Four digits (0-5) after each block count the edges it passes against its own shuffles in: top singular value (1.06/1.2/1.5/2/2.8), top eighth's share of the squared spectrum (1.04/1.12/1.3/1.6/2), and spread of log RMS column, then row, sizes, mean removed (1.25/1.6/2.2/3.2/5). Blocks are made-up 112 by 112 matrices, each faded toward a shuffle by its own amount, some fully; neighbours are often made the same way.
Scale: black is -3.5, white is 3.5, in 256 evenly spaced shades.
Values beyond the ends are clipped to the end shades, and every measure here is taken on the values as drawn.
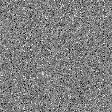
1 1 2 0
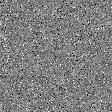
0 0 0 0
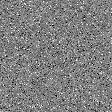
0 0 0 0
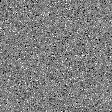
0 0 1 0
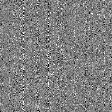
2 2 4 0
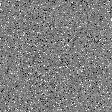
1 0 0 0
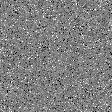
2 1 0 0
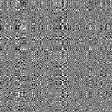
5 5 4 4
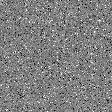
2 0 0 0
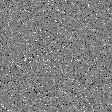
0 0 0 0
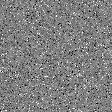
0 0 0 0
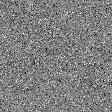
0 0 0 1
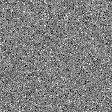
0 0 0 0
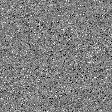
0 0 0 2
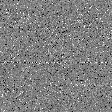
2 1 0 1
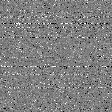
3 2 0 3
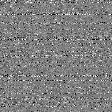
2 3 0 4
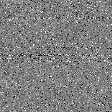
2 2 0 2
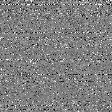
2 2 0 3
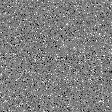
0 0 0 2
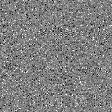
4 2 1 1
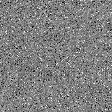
3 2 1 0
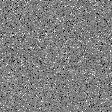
3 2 0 1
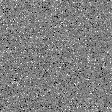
2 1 0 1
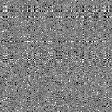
5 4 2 3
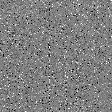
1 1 1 0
